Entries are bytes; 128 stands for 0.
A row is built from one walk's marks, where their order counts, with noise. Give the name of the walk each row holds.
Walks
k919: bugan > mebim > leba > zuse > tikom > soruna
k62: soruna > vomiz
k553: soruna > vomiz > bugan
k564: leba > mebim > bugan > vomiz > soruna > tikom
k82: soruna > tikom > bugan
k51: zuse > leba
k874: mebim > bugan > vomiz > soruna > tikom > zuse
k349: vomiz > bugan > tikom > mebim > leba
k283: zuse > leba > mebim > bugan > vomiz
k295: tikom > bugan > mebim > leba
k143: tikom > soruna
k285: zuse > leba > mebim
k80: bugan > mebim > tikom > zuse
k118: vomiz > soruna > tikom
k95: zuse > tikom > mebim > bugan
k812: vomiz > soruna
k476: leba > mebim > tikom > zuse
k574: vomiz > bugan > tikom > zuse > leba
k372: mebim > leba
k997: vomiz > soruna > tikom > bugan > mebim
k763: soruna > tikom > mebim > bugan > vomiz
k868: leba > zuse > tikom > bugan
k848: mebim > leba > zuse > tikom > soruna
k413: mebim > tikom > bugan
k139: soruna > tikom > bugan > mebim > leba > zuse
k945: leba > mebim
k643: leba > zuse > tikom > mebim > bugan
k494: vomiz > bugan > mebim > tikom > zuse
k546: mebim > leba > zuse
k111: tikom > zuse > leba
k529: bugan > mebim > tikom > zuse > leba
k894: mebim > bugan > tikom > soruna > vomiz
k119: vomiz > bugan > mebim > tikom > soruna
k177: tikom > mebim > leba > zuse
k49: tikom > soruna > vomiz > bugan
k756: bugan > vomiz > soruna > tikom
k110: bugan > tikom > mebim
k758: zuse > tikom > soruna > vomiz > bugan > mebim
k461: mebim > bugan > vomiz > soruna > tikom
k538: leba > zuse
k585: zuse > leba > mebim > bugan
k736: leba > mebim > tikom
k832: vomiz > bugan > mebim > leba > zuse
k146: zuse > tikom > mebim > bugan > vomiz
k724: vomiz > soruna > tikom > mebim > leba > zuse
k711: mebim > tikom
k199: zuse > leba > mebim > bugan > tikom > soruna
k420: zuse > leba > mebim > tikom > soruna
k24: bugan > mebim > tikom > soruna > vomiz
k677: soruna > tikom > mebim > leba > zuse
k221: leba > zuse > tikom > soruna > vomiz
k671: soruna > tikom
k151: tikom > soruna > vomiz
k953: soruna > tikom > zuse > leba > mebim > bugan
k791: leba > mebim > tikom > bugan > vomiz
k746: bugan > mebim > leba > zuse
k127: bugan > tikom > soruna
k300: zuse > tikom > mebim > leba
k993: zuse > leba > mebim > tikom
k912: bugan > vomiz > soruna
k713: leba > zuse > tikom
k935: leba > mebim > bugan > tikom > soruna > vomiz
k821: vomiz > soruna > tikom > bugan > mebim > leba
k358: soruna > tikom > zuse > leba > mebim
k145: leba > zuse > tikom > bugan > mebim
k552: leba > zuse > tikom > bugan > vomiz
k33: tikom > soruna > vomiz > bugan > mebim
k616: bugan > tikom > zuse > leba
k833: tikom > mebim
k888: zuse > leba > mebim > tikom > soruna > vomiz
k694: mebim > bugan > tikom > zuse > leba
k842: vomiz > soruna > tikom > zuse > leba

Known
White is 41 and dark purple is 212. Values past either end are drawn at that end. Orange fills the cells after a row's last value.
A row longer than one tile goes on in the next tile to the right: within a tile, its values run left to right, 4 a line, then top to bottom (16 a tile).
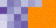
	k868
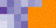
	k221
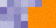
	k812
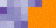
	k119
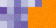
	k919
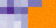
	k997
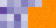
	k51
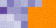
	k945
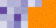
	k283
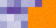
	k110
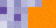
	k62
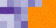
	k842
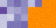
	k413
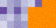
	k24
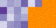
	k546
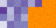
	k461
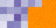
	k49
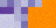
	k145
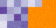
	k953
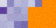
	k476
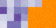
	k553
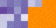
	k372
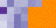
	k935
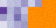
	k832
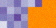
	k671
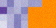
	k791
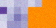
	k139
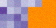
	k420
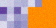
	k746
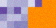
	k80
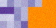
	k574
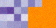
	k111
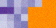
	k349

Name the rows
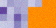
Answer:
k888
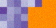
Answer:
k848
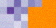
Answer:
k833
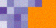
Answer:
k564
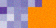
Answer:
k894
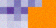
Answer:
k33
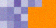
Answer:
k143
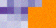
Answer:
k758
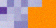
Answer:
k538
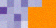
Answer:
k146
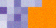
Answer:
k82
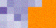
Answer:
k285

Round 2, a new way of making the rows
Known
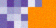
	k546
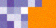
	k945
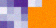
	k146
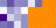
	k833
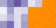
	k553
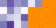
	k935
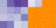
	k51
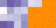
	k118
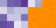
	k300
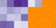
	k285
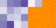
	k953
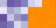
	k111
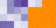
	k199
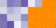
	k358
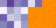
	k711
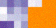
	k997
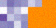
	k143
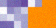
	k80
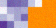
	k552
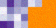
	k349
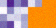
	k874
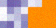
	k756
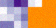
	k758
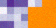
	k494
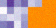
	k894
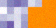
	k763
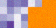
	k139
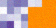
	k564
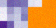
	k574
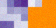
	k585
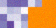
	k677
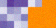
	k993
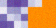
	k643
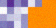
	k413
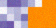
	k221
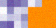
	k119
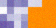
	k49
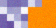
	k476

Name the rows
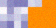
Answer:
k82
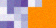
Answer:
k919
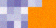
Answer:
k671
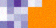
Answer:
k912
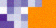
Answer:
k295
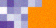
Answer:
k791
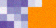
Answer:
k145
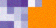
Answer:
k746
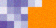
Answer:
k868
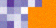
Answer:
k372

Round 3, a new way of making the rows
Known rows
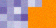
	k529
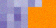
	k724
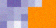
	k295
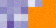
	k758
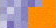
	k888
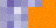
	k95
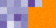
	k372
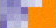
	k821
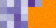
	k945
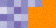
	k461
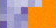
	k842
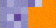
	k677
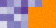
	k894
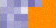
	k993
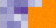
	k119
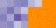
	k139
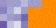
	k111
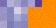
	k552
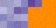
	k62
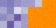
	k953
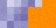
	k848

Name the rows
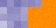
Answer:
k791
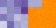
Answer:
k763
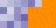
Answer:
k420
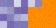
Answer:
k874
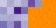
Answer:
k812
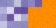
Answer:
k151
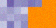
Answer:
k283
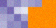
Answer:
k643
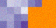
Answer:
k713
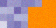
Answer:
k935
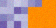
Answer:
k118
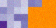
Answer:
k51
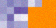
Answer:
k33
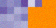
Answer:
k80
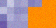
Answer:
k671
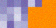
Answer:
k146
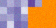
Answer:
k736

